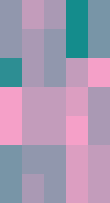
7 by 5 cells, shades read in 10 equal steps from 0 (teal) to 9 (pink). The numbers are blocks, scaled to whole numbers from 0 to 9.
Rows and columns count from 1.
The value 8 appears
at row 4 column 4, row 6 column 4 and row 7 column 4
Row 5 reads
9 7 7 9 6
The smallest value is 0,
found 2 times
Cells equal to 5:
7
